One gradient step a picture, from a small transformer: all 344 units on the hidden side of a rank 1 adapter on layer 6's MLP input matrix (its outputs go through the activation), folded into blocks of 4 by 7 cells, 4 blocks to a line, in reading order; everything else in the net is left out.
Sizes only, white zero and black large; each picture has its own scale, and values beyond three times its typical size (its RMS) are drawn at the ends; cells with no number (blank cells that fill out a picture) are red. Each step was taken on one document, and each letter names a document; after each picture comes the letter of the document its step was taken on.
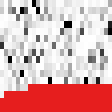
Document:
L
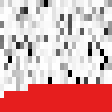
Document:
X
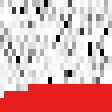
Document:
X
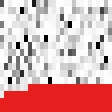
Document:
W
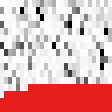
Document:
X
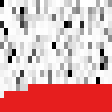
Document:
W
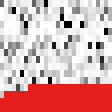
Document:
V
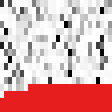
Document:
W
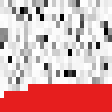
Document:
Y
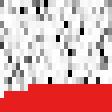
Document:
W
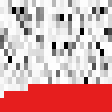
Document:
Y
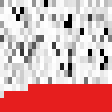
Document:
X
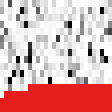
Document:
W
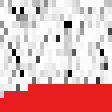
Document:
L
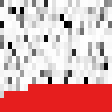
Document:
L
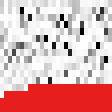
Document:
Y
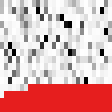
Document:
V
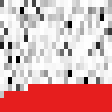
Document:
L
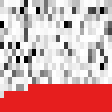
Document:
L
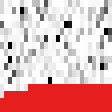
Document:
L
